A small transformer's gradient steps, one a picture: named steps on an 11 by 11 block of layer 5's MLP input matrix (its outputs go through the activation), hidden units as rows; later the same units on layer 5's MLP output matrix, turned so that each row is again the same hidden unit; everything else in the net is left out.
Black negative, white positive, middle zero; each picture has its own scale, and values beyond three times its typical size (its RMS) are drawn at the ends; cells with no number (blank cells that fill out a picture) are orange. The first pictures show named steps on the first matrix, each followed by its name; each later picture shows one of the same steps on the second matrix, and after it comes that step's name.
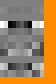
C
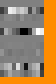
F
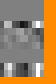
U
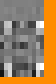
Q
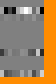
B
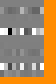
F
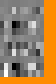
Q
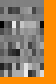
Q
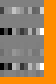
F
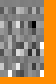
Q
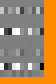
F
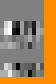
U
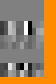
U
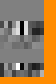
U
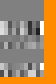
U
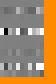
F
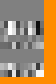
U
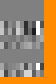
U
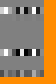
B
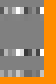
B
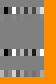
B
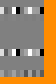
B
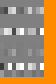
F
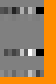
B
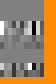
U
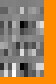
Q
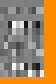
Q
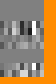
U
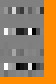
F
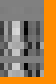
C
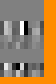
U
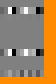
B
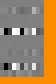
F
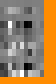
Q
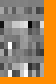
Q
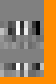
U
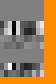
U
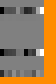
B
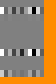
B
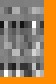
Q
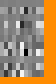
Q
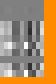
C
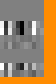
U
